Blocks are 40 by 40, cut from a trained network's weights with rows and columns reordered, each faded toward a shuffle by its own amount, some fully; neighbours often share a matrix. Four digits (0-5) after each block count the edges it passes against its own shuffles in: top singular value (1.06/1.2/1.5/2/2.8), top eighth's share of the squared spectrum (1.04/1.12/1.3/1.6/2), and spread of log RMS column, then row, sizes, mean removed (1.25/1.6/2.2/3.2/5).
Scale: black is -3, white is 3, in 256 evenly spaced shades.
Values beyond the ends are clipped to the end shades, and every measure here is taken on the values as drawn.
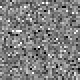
0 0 0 0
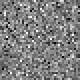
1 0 0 0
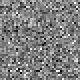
3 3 0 1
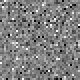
0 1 0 1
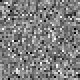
1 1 0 0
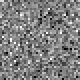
2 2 0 0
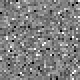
0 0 0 0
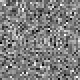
3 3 1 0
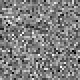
0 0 0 0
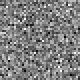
1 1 0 0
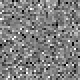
2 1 0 0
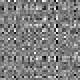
4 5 3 3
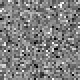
1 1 0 0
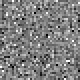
0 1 0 0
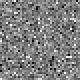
0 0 0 0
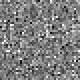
1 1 0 0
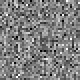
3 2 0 1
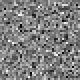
1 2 1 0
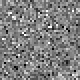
1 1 0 0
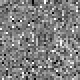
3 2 1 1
